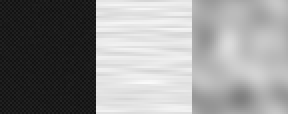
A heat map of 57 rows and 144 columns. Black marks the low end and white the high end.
It is made of 1 by 3 panels. Panel 1,1: very low, checkered, faint in contrast. Panel 1,2: very high, streaked across, faint in contrast. Panel 1,3: high, smooth.
